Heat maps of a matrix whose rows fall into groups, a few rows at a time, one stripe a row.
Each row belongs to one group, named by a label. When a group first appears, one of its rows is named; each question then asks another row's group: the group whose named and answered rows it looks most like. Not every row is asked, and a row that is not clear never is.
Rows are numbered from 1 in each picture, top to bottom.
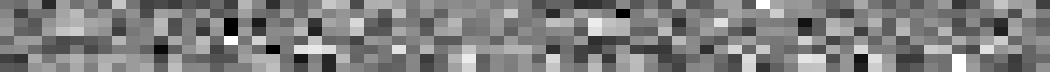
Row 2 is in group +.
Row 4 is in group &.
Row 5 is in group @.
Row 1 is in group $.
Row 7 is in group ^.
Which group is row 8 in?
^
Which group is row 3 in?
&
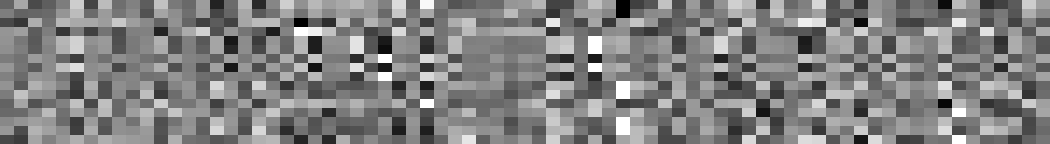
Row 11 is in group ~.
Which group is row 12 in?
+
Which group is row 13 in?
^
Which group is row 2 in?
+
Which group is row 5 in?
&
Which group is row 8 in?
&
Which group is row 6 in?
&
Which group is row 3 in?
^
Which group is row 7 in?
@
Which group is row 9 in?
@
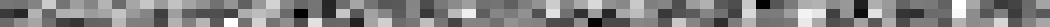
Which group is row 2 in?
^
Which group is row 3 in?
@
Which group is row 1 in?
^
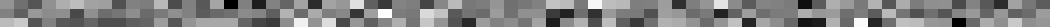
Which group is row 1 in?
&
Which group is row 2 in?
@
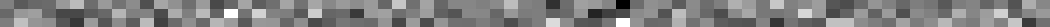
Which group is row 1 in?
+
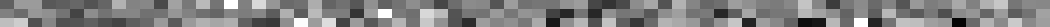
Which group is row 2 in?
@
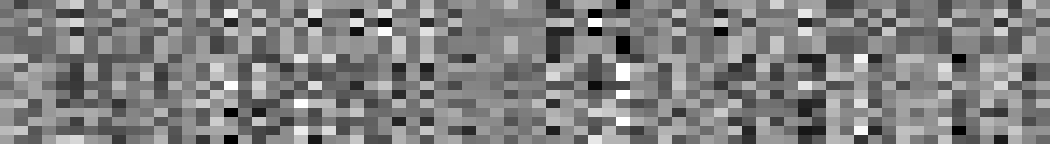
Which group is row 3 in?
&
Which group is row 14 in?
~
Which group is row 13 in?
&
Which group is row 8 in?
~
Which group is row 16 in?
&
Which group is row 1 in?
+
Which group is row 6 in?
+
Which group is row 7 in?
$
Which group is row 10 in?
@
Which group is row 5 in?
+
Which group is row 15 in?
$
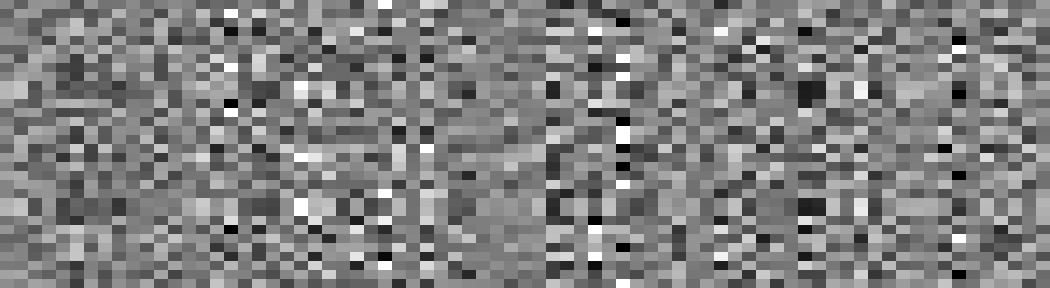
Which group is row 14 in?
+
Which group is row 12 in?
&
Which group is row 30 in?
@
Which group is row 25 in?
@
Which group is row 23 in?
$
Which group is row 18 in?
$
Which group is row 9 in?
~
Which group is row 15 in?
~
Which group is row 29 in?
&
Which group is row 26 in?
&
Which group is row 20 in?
$
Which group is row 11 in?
$
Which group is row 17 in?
+
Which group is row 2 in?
@
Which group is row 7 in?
~
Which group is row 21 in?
~
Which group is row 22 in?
@
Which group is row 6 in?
^
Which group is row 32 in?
~
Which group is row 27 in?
^
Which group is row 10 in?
$
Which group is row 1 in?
@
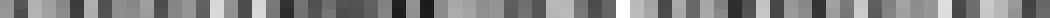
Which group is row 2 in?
~
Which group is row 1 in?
~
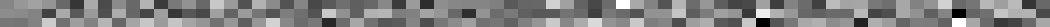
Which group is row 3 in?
^
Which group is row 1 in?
~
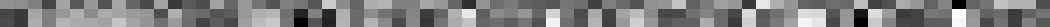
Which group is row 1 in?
$
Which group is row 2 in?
^
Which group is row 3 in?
^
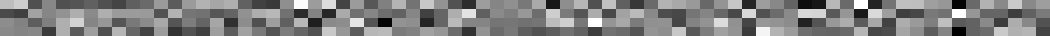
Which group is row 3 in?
&
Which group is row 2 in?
^
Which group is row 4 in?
$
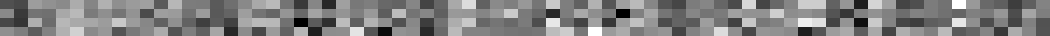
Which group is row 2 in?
+
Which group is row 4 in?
&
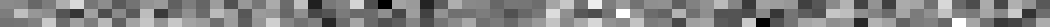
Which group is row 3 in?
^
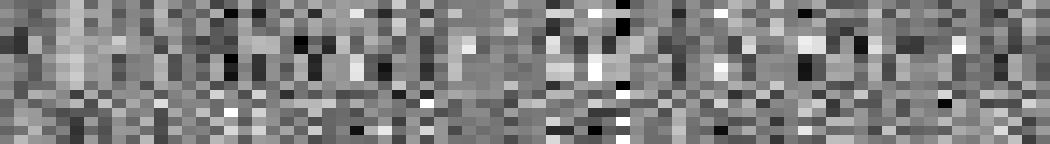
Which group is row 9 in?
&
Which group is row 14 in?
~
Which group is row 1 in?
+
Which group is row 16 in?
~
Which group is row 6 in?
^
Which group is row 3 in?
+
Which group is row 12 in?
+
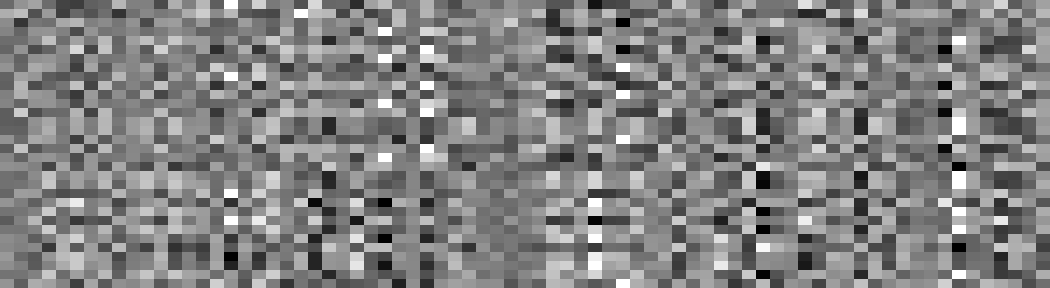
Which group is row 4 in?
@
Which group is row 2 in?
$
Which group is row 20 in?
^
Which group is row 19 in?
$
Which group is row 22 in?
@
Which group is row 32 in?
~
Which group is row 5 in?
^
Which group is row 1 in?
@
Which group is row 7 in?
@
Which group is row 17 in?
+
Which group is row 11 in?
~
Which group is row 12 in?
@
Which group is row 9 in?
@
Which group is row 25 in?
@
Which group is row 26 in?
^
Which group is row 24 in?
^
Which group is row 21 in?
^
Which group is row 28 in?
$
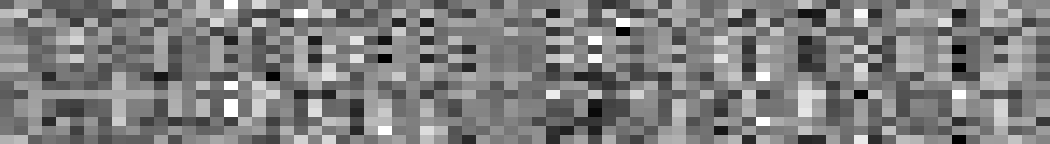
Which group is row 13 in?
@
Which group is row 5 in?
&
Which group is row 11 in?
^
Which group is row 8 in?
$
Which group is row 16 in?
$
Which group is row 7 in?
&
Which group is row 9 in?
$
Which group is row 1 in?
@
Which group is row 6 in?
$
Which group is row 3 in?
~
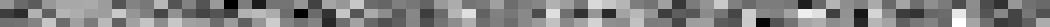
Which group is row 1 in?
&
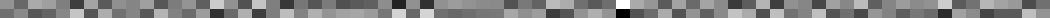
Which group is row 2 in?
+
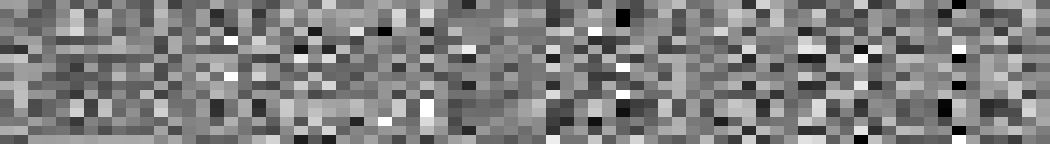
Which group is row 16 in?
^
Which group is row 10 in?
$
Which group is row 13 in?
+
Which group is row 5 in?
@
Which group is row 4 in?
&
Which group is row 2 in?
+
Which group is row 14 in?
@
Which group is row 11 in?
~
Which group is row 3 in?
+
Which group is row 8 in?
~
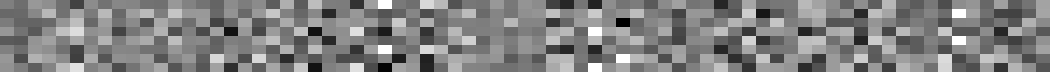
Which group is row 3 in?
+
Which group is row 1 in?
@
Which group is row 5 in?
^
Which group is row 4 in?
&
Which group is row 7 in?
~
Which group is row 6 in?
@
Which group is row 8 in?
&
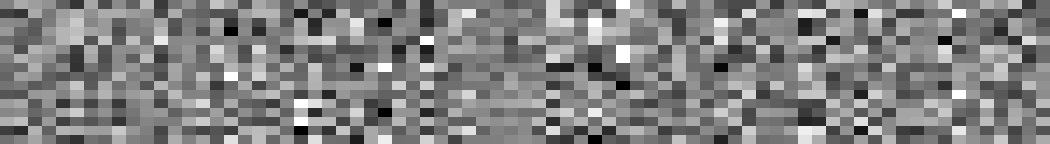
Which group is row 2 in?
^
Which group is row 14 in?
$
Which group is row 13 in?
&
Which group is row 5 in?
+
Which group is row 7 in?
~
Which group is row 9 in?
@
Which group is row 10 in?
+
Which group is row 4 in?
&
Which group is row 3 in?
&
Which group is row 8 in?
@
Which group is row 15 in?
^
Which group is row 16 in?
@
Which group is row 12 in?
$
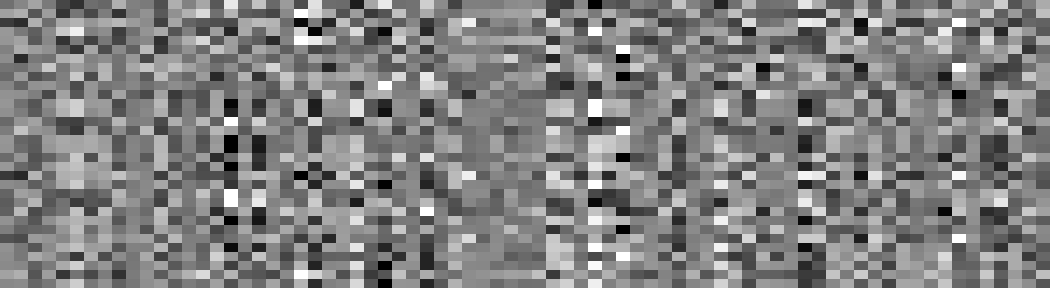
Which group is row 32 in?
&
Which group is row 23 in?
@
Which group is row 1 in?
@
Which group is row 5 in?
$
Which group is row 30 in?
&
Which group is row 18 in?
+
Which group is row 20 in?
^
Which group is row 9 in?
+
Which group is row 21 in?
&
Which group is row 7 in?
+
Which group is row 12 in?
&
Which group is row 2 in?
$
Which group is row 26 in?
+
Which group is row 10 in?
@
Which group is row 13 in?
&
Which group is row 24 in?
+
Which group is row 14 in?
@
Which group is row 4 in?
&
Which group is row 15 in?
~
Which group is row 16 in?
&
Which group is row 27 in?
^
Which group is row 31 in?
$
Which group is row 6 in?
~
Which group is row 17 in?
&
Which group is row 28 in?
&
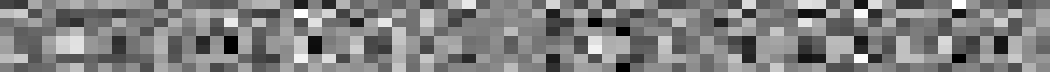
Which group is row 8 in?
+
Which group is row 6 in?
&
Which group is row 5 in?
&
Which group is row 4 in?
+
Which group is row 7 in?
$
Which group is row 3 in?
@
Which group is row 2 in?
$
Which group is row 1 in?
^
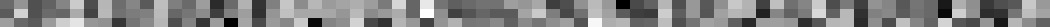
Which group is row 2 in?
+
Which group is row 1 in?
+
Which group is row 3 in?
&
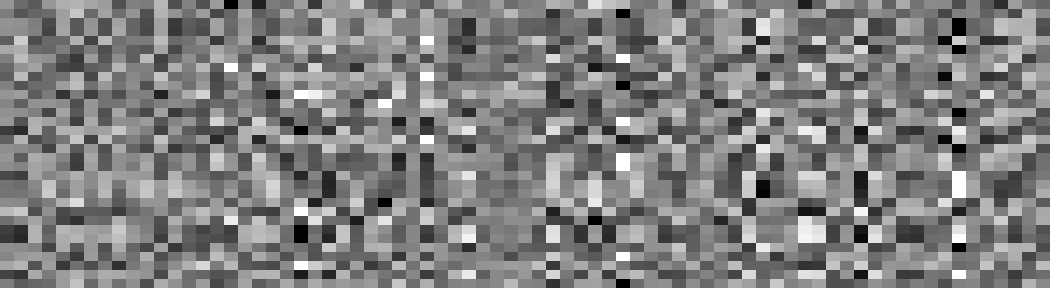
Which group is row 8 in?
@
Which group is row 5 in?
+
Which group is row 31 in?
^
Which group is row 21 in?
^
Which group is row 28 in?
$
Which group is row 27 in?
^
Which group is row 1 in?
&
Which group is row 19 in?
~
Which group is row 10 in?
+
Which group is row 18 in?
~
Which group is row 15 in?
^
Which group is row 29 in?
~
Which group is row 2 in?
+
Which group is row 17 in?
$
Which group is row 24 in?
$
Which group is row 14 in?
~
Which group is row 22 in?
^
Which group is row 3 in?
$
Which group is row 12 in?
@
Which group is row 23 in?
&
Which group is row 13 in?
$
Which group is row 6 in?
$
